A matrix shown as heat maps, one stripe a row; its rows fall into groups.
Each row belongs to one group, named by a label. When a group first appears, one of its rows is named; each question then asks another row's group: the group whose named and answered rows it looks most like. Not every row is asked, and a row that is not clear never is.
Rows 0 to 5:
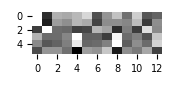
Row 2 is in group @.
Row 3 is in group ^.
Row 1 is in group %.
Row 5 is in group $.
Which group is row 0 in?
%
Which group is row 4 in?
^
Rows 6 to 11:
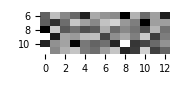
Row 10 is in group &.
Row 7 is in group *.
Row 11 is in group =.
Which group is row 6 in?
$
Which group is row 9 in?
%
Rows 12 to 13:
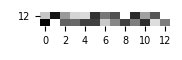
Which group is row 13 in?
@
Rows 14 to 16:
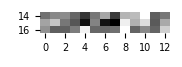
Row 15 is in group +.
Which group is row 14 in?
+
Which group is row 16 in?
^
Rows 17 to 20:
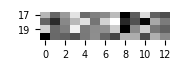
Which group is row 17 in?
=
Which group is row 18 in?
*
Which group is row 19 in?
=
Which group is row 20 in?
&
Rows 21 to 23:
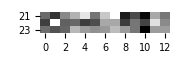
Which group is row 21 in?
*
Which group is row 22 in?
@
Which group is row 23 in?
*
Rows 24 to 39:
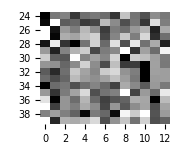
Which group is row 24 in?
&
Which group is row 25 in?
@
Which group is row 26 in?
%
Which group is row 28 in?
$
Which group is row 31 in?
*
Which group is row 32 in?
*
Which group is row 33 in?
*
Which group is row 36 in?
%
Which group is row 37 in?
%
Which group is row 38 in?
+
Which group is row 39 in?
%
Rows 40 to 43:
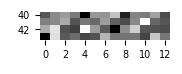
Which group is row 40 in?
$
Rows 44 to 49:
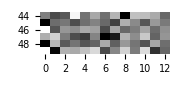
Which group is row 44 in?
=
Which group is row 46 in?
%
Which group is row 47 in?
+
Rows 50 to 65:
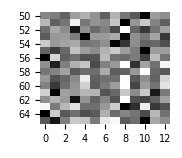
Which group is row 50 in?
*
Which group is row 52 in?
&
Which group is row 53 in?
$
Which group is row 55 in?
*
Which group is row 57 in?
^
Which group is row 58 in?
+
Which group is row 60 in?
^
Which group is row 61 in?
%
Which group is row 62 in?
&
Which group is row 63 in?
=
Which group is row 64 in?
@
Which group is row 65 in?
*
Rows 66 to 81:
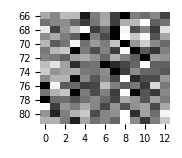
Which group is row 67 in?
+
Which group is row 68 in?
^
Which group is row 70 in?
=
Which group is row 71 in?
&
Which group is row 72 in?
*
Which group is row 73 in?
+
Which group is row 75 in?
&
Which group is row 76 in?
@
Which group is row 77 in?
&
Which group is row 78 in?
&
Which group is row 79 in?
%
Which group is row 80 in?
^
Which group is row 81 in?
&
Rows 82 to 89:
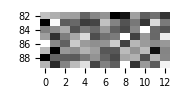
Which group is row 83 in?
@
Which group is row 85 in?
^
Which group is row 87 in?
%
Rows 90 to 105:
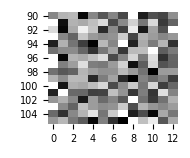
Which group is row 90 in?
&
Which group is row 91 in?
%
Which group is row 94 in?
$
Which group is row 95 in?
+
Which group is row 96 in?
%
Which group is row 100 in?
%
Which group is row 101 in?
@
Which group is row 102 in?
&
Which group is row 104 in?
*
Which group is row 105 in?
+
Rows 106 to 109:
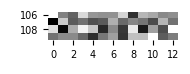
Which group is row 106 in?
=
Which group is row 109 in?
+
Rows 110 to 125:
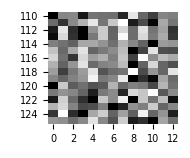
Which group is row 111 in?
*
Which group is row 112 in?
$
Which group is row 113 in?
$
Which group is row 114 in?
*
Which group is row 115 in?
=
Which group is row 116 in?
=
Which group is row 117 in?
=
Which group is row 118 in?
^
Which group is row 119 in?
*
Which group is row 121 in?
+
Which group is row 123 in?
+
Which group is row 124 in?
$
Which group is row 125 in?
*
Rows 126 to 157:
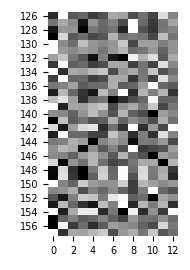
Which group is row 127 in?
&
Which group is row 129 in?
@
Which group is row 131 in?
=
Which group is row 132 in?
+
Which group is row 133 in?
@
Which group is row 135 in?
@
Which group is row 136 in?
+
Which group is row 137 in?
$
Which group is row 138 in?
+
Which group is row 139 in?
%
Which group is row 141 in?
@
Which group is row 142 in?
^
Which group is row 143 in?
@
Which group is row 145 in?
&
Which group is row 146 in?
*
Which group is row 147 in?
%
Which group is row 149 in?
$
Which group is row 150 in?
=
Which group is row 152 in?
*
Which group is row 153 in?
$
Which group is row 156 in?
@
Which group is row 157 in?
%
